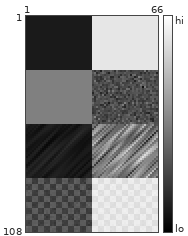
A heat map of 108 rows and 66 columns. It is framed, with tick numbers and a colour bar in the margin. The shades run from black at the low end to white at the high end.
It is made of 4 by 2 panels. Panel 1,1: very low, flat. Panel 1,2: very high, flat. Panel 2,1: middling, flat. Panel 2,2: low, fine-grained. Panel 3,1: very low, slanting up to the right, faint in contrast. Panel 3,2: middling, slanting up to the right, strong in contrast. Panel 4,1: low, checkered. Panel 4,2: very high, checkered, faint in contrast.
